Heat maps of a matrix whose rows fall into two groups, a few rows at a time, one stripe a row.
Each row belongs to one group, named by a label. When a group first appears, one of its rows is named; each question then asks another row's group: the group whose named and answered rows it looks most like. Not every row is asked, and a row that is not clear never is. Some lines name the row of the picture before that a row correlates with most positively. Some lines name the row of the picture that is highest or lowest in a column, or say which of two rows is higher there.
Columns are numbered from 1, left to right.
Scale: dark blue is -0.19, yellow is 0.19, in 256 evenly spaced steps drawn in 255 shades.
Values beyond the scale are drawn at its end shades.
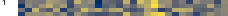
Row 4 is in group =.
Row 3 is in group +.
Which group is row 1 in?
=
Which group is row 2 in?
=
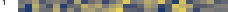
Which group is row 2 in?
+
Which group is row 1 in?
=
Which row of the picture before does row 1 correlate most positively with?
4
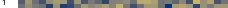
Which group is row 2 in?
+
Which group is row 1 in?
=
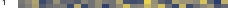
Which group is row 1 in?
+
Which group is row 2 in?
=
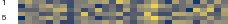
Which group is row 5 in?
=
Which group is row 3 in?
=
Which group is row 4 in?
+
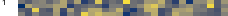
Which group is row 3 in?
+
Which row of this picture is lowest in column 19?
4
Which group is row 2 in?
=
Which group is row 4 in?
+
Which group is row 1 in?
=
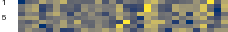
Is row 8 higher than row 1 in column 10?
Yes
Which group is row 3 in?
+
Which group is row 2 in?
+
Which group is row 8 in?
+
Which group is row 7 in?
+
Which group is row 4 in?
=
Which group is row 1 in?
=
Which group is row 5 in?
+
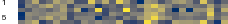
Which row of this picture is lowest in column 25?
3
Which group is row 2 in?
=
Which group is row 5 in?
=
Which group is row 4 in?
=
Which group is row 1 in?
+
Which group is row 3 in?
=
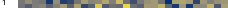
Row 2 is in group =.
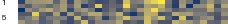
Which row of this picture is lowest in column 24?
3
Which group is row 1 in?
=
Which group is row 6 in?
+
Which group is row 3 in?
=
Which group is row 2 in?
=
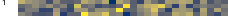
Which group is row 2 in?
=
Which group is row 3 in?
+
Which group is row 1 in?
+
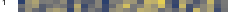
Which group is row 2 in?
=
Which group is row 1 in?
=
